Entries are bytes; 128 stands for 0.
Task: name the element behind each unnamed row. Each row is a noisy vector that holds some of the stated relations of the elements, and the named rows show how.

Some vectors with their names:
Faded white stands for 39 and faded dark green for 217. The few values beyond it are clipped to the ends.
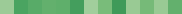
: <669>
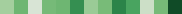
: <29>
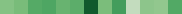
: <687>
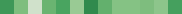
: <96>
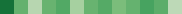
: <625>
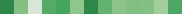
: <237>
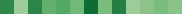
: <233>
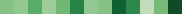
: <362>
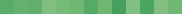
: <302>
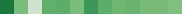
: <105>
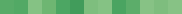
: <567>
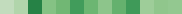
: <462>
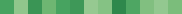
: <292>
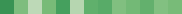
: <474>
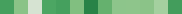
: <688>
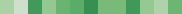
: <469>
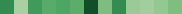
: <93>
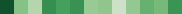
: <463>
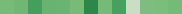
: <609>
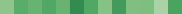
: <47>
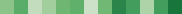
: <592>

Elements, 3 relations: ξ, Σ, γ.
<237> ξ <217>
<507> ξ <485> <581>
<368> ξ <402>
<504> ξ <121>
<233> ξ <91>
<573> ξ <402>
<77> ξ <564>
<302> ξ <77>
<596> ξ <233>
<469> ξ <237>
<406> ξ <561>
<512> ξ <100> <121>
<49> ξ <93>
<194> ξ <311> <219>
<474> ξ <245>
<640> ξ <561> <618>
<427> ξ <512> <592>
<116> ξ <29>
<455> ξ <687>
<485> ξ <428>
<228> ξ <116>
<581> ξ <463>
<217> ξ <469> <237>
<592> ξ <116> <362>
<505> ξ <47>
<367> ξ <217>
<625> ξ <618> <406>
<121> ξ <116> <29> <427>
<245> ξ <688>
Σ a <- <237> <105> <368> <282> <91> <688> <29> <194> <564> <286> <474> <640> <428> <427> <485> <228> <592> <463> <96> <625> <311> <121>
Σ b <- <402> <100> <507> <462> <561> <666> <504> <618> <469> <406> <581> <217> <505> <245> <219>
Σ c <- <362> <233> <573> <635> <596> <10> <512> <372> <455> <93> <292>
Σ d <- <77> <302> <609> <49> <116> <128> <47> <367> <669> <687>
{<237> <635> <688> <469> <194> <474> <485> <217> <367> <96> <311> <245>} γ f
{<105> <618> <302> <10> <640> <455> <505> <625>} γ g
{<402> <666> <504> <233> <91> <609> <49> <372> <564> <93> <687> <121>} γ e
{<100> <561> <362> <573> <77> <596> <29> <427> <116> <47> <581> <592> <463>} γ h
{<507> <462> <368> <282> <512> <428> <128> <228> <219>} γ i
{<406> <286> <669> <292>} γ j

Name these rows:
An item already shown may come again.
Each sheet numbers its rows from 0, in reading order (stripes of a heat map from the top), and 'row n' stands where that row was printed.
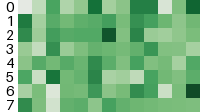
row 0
<100>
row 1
<10>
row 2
<93>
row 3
<505>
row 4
<47>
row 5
<581>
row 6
<29>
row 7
<105>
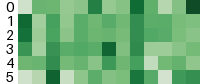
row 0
<116>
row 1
<455>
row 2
<455>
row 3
<93>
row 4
<49>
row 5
<504>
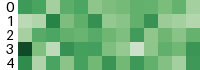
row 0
<368>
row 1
<406>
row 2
<128>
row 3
<463>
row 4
<635>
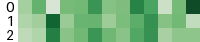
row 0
<29>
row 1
<507>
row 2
<462>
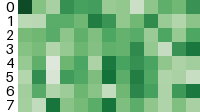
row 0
<463>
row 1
<561>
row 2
<367>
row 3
<121>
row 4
<485>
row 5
<428>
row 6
<228>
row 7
<666>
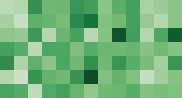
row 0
<219>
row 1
<618>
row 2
<512>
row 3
<282>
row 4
<635>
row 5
<402>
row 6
<286>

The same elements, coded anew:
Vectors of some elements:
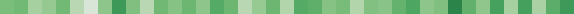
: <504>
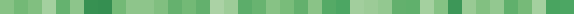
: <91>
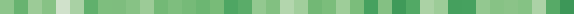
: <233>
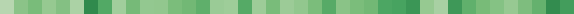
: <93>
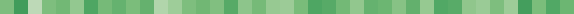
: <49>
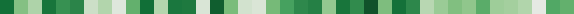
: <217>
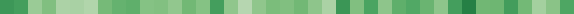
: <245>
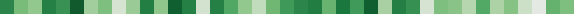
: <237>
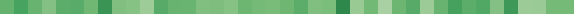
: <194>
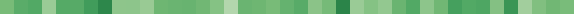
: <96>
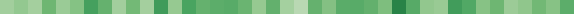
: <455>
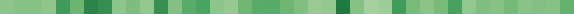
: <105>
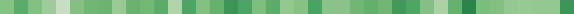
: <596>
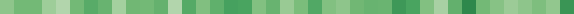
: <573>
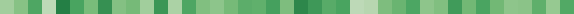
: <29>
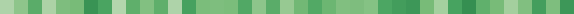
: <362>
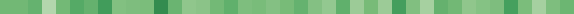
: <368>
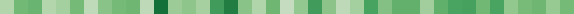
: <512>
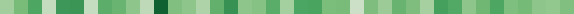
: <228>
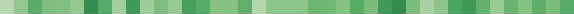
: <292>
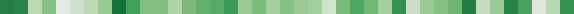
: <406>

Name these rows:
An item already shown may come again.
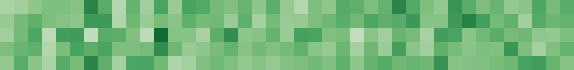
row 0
<10>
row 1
<635>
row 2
<228>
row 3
<368>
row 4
<128>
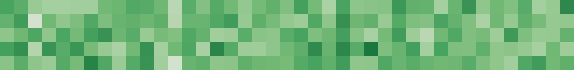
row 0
<581>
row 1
<302>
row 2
<286>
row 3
<367>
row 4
<47>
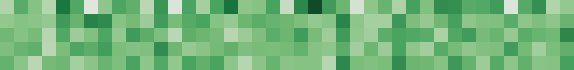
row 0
<116>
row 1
<105>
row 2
<100>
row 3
<368>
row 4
<505>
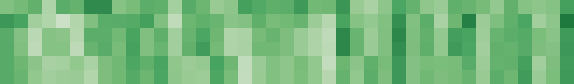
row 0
<463>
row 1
<561>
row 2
<618>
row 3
<618>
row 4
<507>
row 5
<507>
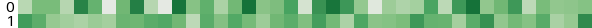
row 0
<121>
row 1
<581>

